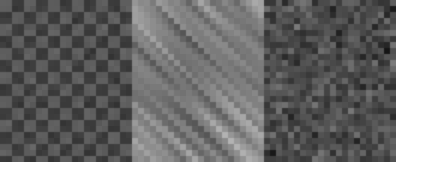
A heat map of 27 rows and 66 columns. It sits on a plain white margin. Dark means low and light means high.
It is made of 1 by 3 panels. Panel 1,1: low, checkered. Panel 1,2: middling, slanting down to the right. Panel 1,3: low, fine-grained.
